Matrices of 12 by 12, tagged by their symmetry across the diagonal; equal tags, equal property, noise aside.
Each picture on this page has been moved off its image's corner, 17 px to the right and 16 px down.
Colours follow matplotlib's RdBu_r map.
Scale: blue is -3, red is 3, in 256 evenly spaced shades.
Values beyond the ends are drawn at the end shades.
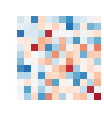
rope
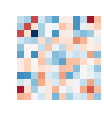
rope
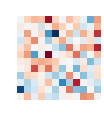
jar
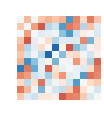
rope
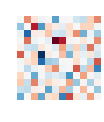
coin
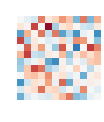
jar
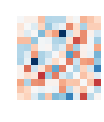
rope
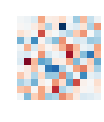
coin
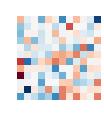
jar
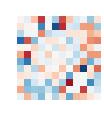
coin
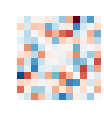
coin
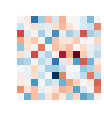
coin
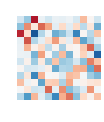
rope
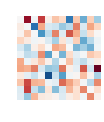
jar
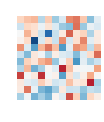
jar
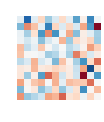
jar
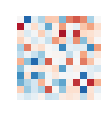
coin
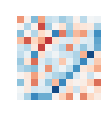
rope
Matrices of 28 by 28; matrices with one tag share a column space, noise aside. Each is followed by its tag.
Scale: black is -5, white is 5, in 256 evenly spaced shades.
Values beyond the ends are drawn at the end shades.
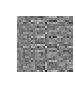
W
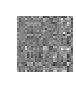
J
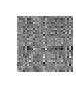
J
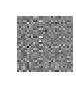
W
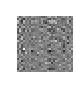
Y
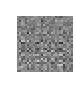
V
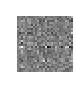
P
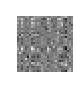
J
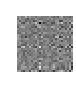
W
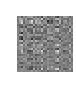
Y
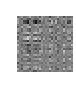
Y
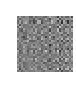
Y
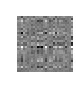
P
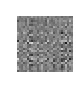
V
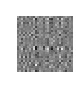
J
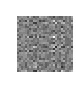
W
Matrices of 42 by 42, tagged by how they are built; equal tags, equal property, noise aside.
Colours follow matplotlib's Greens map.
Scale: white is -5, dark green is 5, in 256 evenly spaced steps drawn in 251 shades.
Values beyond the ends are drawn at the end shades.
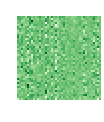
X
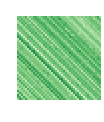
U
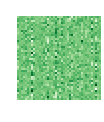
X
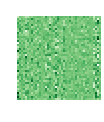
X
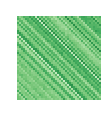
U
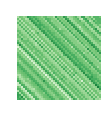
U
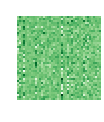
X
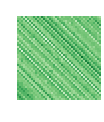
U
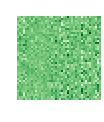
X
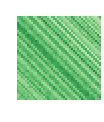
U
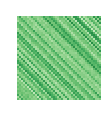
U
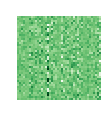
X
